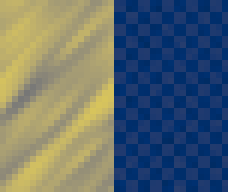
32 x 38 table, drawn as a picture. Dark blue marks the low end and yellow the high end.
It is made of 1 by 2 panels. Panel 1,1: high, slanting up to the right. Panel 1,2: very low, checkered, faint in contrast.
